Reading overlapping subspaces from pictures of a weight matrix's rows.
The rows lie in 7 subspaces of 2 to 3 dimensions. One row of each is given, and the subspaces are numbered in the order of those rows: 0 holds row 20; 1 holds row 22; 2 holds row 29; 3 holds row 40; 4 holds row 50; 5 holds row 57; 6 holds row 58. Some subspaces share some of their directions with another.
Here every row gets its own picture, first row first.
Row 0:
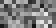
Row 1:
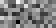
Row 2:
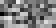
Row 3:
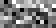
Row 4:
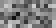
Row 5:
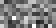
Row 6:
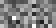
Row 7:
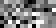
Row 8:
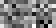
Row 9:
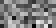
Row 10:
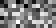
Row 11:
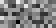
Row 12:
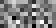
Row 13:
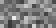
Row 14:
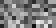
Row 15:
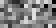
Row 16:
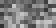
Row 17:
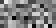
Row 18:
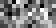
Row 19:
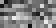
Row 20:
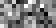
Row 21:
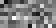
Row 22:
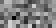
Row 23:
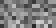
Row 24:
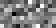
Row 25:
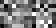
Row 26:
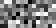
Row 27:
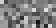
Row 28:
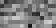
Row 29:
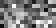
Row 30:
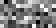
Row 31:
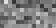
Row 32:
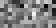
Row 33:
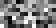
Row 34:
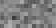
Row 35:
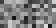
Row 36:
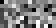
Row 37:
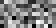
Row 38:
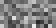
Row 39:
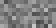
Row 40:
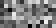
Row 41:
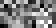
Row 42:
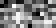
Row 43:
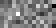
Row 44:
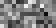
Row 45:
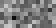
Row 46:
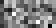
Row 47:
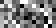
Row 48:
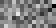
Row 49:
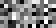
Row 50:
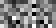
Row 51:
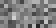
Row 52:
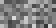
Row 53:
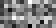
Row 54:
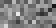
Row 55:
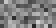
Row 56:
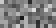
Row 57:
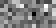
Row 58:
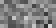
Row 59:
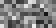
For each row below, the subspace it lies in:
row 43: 1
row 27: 3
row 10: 2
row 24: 3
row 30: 4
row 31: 4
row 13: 0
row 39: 0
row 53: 3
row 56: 3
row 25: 1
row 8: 1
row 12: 4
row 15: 5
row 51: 3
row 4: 1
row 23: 2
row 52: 5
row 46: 3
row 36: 3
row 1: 2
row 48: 1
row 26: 1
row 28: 6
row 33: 2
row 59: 0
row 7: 6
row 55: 4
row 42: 2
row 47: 6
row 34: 0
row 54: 1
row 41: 0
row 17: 6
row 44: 0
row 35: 5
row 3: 4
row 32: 5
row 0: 0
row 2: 2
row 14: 2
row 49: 3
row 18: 0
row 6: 4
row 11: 2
